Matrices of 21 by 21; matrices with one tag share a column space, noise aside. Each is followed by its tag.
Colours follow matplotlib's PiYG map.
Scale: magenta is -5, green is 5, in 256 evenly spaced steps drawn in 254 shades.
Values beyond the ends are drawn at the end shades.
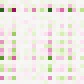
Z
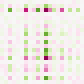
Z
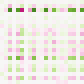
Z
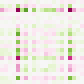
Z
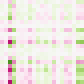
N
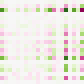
Z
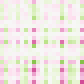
N
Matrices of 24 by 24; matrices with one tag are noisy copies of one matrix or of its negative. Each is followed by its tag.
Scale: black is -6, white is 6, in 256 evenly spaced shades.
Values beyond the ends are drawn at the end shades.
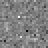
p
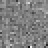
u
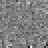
u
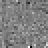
u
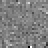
u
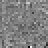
u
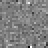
u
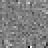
u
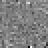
u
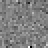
u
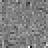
u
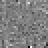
u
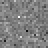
p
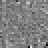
u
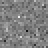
p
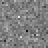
p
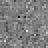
p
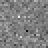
p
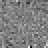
u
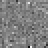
u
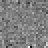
u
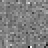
u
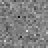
p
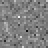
p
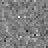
p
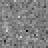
p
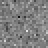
p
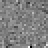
u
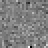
u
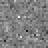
p
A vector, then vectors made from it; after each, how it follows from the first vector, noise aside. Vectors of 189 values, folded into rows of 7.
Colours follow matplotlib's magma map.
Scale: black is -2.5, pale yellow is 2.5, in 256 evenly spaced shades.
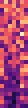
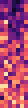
reversed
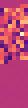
partly zeroed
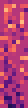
partly zeroed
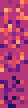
partly zeroed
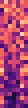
copied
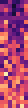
reversed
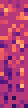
partly zeroed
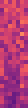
shrunk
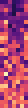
reversed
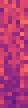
shrunk
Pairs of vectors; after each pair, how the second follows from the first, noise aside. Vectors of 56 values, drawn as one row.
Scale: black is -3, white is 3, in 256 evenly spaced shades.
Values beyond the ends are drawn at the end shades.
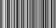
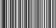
negated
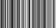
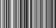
negated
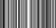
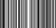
copied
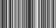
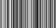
negated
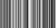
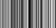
negated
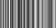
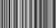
negated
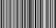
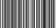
negated
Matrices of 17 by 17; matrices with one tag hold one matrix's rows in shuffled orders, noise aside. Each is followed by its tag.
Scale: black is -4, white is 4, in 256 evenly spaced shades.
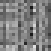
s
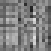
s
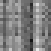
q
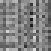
s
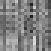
s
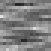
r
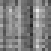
q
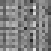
s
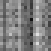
q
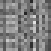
s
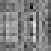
s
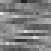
r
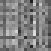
s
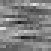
r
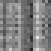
q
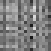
s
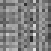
s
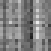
q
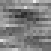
r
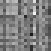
s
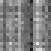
q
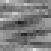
r
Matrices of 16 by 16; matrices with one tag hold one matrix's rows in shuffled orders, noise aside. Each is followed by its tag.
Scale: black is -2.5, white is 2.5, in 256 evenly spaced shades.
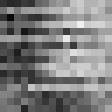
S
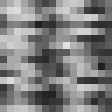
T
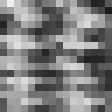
T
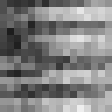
S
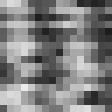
T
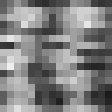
T
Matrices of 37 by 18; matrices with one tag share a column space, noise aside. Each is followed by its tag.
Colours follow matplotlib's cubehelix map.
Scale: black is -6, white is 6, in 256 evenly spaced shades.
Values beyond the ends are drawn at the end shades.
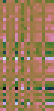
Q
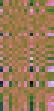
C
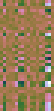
C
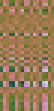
C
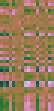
C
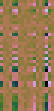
C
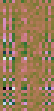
Q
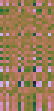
C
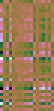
Q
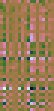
Q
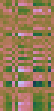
C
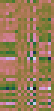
Q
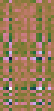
Q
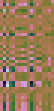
C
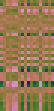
C
